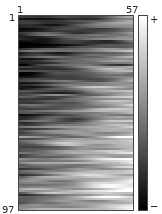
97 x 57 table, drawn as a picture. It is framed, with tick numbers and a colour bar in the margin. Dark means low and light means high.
Slope: up to the bottom right. Mirror symmetry: none. Grain: streaks across. Ninth with the highest average: bottom right. Ninth with the lowest average: top left.
